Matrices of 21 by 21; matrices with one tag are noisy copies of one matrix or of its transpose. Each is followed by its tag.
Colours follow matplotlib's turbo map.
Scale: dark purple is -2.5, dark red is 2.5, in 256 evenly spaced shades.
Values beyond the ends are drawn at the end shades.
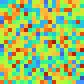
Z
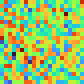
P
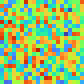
P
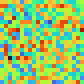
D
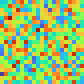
Z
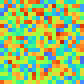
P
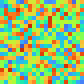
Z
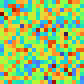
Z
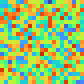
Z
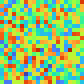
P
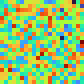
Z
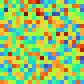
P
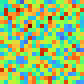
Z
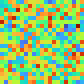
Z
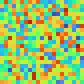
P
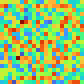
D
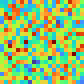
Z
